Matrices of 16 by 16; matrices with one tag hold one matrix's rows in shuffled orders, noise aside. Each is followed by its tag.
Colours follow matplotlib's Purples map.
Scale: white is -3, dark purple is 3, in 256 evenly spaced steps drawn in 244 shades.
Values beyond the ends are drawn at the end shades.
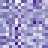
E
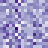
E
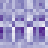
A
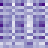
A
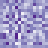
E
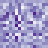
E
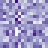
E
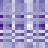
A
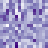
E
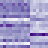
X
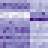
X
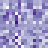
E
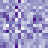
E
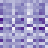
A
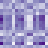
A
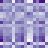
A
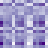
A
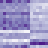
X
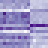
X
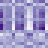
A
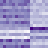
X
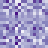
E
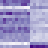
X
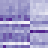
X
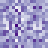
E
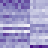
X
